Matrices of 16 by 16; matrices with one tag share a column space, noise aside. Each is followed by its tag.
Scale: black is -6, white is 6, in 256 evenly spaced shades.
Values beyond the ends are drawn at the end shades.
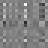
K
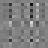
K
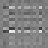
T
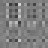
K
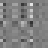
K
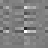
T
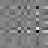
T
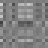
K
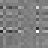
T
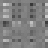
K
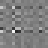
T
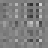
K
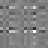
T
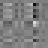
K
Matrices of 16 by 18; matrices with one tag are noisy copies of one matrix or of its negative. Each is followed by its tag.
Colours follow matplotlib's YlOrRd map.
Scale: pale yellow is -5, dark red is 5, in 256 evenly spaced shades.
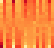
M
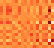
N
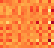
N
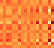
N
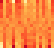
M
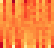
M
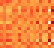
N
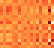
N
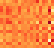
N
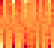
M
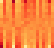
M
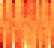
M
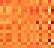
N
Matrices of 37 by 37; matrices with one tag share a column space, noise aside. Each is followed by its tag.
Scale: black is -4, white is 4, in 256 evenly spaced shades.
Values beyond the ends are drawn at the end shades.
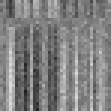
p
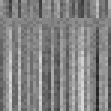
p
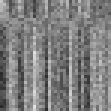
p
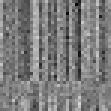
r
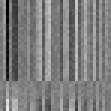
r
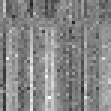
p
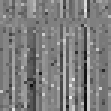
p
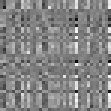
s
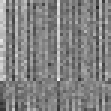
r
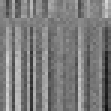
p
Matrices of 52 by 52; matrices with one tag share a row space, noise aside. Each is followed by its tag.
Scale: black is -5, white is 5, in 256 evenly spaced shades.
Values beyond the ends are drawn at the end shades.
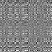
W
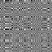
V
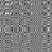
V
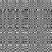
W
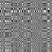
V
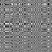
V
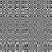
W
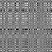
W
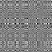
W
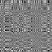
V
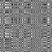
V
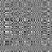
V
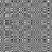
V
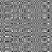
V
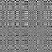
W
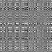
W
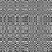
W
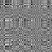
V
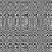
W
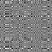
V
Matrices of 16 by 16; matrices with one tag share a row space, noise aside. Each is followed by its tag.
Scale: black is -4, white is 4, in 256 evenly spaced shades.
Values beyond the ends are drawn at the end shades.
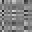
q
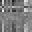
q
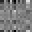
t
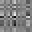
t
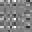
t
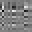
q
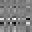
t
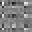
q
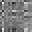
q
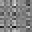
t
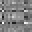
q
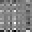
t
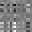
t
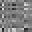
q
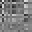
q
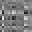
q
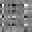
q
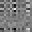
t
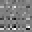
t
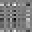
t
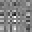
t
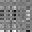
t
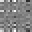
t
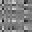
q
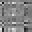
q
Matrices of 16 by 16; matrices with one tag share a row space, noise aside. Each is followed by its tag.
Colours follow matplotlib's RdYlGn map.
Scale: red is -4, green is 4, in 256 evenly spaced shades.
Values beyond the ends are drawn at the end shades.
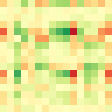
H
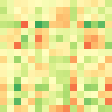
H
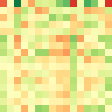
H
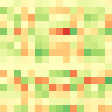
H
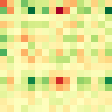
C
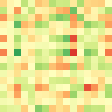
H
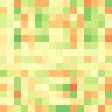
H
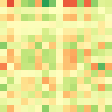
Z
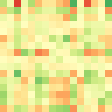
H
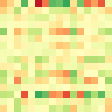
H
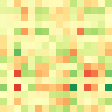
H
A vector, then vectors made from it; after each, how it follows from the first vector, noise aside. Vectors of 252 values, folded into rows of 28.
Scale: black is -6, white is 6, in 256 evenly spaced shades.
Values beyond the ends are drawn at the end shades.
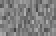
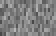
negated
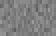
shrunk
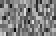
scaled up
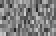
scaled up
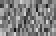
scaled up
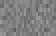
shrunk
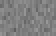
shrunk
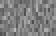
negated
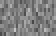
negated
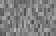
negated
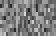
scaled up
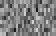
scaled up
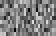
scaled up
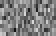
scaled up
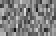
scaled up
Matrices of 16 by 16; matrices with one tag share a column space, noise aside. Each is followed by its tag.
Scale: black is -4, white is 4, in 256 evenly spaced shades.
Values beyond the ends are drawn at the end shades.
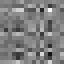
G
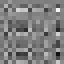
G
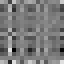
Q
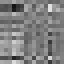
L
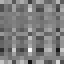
Q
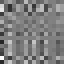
L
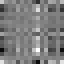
Q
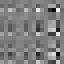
G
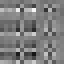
G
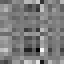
Q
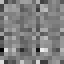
Q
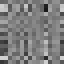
L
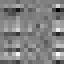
G
